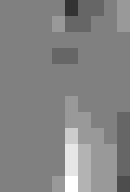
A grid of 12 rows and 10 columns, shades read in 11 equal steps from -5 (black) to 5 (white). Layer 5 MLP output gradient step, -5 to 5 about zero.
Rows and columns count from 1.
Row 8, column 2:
0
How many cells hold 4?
2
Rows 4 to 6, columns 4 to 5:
0 -1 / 0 0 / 0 0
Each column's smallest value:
0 0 0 0 -1 -3 -1 -1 0 -2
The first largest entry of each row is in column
10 5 1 1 1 1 6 6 6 6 6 6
